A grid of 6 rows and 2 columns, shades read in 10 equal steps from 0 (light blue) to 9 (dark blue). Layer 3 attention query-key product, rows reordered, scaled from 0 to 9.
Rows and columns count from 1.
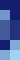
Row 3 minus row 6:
4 8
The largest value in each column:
9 9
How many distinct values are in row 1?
1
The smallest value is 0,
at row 6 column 2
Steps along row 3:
up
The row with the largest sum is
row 1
